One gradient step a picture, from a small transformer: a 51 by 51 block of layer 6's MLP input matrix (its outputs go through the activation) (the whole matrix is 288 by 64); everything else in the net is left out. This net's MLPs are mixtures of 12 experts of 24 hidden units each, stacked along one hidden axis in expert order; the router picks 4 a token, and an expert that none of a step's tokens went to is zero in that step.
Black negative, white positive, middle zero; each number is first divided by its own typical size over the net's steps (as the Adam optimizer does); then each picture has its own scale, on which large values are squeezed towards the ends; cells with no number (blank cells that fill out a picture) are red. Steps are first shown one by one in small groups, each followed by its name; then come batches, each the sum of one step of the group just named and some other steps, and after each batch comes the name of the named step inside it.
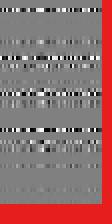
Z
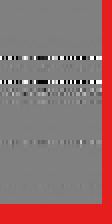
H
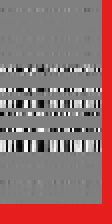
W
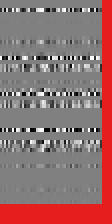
Z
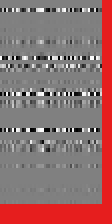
Z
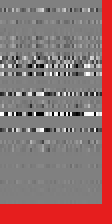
Z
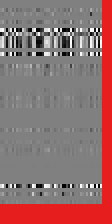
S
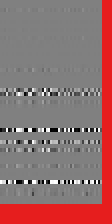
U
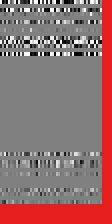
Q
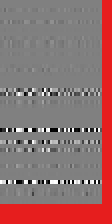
U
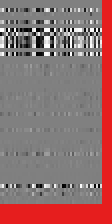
S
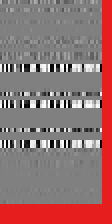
Q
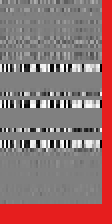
Q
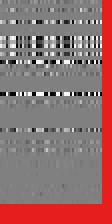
Q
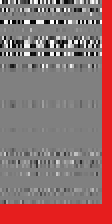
Q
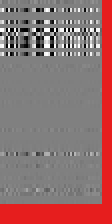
Q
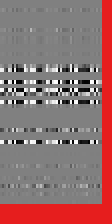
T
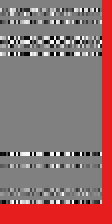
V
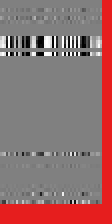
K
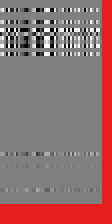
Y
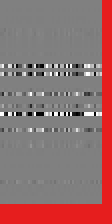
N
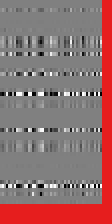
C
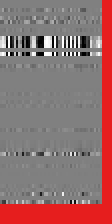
K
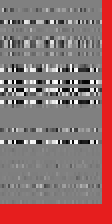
T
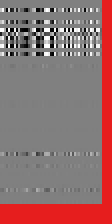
Y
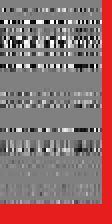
V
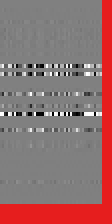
N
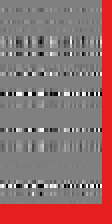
C
